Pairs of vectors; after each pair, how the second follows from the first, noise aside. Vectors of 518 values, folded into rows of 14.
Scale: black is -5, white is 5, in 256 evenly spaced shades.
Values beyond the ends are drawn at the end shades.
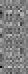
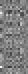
negated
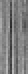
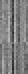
wrapped around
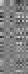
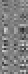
wrapped around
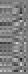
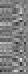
negated
